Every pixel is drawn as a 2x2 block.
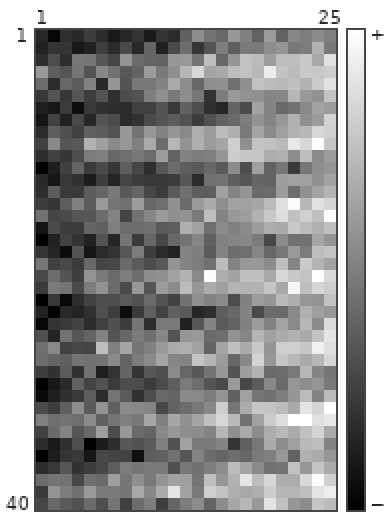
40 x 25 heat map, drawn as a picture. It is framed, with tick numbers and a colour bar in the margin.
Overall the values sit about 50% of the way up the scale. No single row or column stands out from its neighbours. The field climbs toward the right. Horizontal stripes repeat 7 times down the table.
